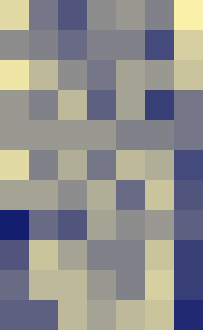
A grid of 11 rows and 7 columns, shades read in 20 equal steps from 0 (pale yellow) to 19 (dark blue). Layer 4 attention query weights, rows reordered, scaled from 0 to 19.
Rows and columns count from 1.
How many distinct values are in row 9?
5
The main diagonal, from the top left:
2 10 9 13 10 6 14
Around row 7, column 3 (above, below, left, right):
6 14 7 6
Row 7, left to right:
7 7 9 6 12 4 14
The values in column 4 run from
6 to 13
